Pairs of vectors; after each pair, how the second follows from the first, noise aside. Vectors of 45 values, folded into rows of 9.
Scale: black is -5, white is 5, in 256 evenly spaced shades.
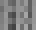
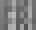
negated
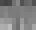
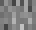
shuffled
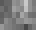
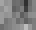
negated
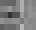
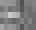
negated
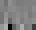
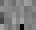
shuffled
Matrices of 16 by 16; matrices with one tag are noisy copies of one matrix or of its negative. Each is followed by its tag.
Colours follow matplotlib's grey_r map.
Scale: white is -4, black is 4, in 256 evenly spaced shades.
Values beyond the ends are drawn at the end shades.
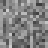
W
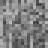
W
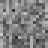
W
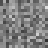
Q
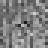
W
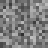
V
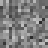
Q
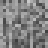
W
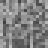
W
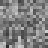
Q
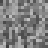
Q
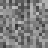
V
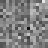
V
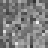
W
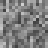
W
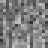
W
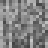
W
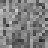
W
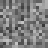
V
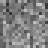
W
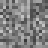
V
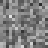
Q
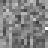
W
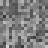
Q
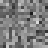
Q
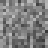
W
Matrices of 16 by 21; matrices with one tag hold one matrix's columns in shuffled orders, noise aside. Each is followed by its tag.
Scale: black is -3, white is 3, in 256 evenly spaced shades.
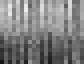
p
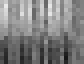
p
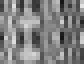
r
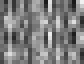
r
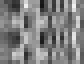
r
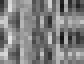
r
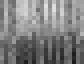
p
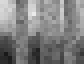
p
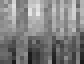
p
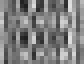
r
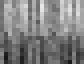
p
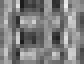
r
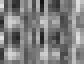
r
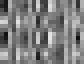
r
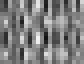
r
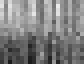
p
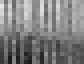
p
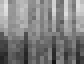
p
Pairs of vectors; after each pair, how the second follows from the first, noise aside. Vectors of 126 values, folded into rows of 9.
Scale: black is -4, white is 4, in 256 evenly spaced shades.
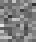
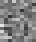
copied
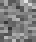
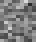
sign-scrambled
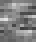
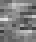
copied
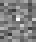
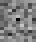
sign-scrambled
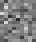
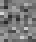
sign-scrambled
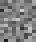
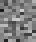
copied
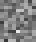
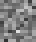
copied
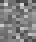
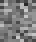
copied
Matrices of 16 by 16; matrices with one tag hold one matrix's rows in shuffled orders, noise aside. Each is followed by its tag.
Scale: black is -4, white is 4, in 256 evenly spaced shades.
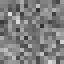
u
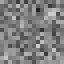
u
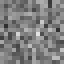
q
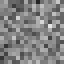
q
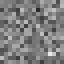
u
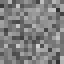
q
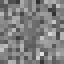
u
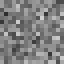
q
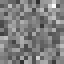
u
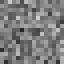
q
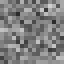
u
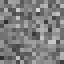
q
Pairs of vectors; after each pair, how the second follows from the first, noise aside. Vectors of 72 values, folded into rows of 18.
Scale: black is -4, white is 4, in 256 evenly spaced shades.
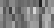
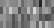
sign-scrambled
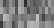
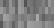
shrunk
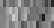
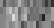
copied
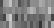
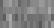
shrunk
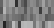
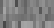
shrunk
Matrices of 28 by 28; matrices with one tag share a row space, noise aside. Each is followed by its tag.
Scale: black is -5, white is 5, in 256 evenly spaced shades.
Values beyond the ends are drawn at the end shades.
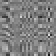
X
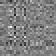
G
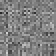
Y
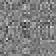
Y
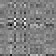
G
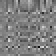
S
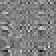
X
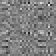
X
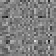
X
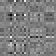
G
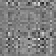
S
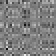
Y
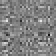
X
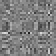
X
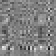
X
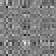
Y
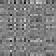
G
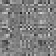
X
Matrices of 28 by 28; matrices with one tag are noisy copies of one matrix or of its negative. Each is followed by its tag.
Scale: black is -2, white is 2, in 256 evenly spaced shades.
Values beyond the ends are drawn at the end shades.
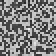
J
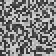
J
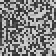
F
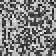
F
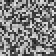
J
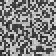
J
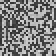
F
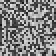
F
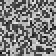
J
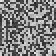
F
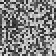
F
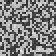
J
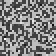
J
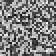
J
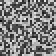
J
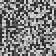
F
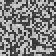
J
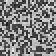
J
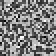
J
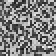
J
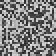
F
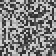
F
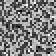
J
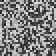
F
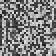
F
